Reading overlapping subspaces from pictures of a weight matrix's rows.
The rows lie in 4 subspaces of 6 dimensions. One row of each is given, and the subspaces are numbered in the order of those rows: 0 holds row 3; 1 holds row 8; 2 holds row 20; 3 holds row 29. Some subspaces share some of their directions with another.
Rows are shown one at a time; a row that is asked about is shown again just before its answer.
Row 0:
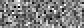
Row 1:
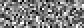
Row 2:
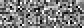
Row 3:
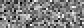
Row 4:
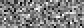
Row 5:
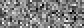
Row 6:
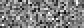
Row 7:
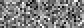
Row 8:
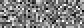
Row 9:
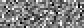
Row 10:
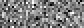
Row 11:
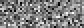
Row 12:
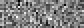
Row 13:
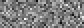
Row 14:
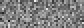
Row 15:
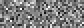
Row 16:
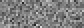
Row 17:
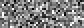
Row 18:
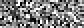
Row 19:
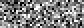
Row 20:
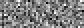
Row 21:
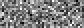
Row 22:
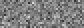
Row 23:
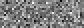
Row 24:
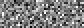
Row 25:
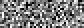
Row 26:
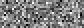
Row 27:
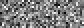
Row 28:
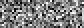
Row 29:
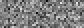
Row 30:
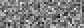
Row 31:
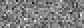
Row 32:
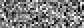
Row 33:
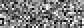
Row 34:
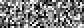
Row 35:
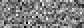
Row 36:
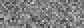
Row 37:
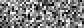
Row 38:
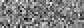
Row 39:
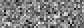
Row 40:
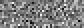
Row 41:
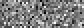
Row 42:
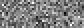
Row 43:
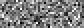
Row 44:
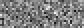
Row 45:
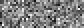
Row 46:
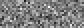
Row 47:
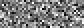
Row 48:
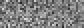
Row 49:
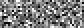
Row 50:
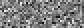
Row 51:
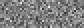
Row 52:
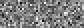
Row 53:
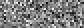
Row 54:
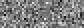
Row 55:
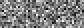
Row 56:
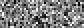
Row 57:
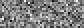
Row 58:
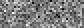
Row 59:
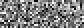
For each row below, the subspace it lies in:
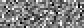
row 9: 0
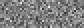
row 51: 3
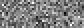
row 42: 1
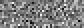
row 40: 2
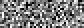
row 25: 2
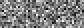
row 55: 1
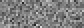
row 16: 3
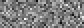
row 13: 0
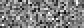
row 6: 1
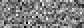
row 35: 3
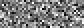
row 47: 3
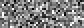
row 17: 2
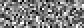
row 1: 3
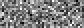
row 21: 1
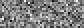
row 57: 1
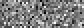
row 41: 3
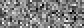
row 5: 1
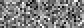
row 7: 3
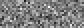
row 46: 1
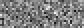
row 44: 2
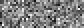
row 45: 1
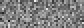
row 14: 0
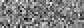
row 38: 0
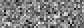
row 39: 1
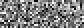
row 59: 0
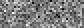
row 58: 2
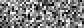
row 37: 3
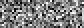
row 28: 1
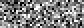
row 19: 3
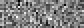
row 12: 2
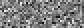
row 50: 3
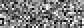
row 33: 2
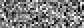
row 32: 0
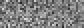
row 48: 0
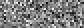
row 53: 0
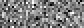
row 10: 3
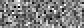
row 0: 2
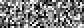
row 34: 3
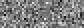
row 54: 0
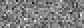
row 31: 0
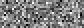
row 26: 0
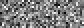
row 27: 1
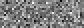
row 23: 0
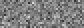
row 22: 1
